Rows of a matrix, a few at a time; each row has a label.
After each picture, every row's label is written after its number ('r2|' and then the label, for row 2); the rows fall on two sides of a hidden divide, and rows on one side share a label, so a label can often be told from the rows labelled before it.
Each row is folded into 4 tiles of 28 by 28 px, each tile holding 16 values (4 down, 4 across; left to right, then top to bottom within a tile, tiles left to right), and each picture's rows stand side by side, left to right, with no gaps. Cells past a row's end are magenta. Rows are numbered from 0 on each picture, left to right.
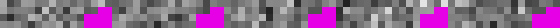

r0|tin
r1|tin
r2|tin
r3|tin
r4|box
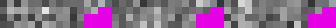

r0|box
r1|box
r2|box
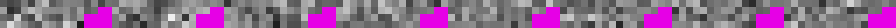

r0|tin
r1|box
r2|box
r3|box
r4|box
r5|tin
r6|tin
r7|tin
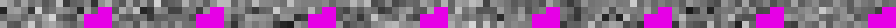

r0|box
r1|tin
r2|box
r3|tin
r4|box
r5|tin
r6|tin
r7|box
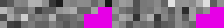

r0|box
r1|tin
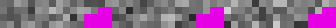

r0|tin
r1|tin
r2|tin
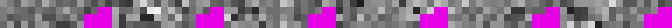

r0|box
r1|box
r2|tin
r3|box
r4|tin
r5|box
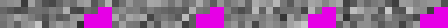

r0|tin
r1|tin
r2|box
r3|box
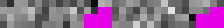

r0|box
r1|box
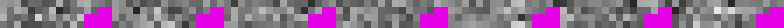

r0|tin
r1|tin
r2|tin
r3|tin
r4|box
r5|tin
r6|box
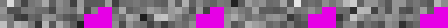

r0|tin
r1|box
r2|box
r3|tin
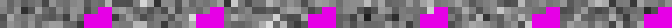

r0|tin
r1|box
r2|tin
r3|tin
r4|box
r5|tin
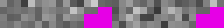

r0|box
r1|box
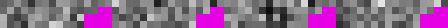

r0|tin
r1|tin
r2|tin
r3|box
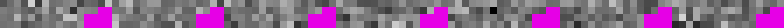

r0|tin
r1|box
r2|tin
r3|tin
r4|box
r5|tin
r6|tin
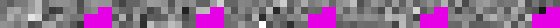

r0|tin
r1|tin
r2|box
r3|tin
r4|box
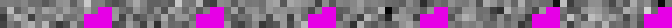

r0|box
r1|tin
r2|box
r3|box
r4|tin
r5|box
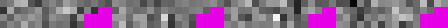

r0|box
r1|tin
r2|tin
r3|box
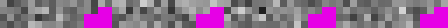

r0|box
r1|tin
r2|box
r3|tin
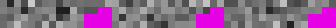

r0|tin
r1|box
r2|tin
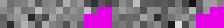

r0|box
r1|tin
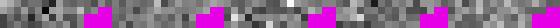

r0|tin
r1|tin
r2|tin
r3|tin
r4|box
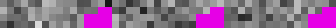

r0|box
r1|tin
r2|box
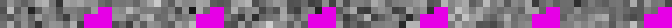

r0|tin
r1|box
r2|box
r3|box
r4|box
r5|box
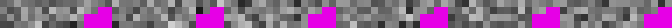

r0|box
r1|tin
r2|box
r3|tin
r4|box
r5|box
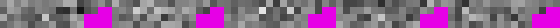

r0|box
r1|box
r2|tin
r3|box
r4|tin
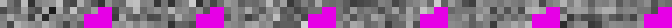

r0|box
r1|box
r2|box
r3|box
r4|tin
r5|box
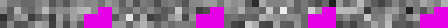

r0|box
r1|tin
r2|box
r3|tin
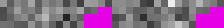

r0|box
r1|tin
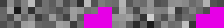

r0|tin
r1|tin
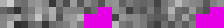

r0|tin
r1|tin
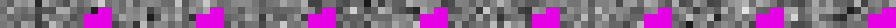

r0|box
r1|tin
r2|tin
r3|box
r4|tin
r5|box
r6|tin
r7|tin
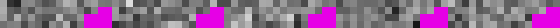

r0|tin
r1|tin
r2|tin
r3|tin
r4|box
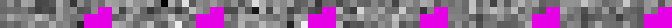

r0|tin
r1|tin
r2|box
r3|tin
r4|box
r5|tin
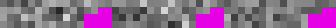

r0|tin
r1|box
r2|box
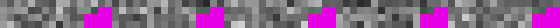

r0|tin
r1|box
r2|box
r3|tin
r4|box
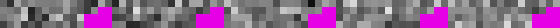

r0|tin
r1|tin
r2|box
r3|box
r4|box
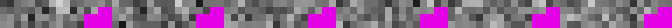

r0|tin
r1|box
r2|tin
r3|tin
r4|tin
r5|box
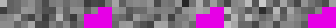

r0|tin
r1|tin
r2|tin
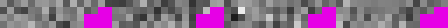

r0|box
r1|tin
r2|box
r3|tin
